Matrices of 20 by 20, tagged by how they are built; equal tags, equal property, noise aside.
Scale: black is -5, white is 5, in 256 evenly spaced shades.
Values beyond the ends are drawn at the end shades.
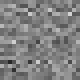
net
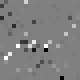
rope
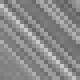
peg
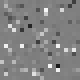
rope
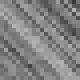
peg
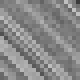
peg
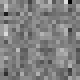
net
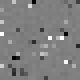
rope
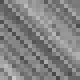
peg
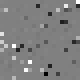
rope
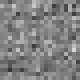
net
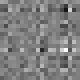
net
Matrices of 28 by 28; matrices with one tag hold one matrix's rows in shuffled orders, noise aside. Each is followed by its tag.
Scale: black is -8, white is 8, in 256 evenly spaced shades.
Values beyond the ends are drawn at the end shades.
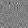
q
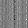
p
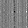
p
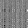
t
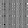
t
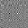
q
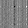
p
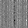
p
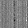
p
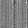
p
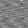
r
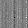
p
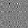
q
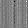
p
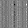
p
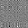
q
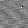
r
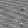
r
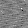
r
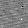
r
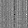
p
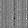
p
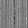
p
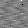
r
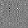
q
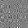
q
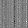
p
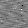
r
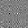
q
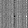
p
